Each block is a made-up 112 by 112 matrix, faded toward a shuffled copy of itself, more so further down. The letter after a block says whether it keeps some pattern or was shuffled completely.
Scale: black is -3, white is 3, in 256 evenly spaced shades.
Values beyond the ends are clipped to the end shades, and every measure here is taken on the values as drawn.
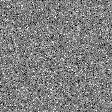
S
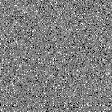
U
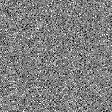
U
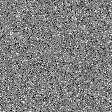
S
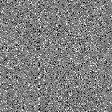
U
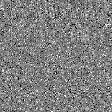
U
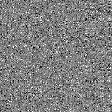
U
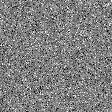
S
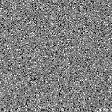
U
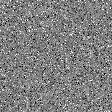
S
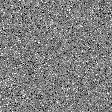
S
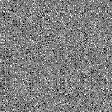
U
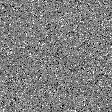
S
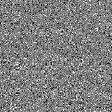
U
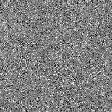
U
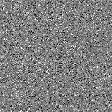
U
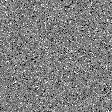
S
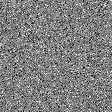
S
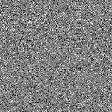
U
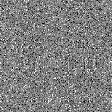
U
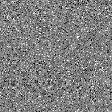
U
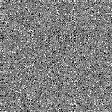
U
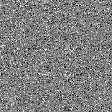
U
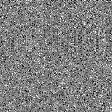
U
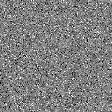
U
